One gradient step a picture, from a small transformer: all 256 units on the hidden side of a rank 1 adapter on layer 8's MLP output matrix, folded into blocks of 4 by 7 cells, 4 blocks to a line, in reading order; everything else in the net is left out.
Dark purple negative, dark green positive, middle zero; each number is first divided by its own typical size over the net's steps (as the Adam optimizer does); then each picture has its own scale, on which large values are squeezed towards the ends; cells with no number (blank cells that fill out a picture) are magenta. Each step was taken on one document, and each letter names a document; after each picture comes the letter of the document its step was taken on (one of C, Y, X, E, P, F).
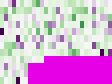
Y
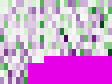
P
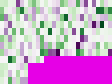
P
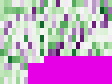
P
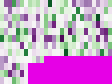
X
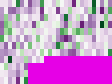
P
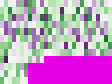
X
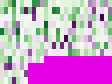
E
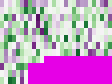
X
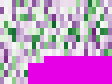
X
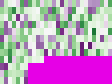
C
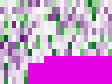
C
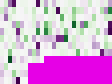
Y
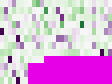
Y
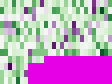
E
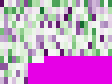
C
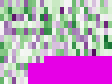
X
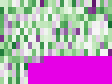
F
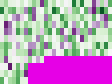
E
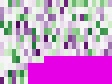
X
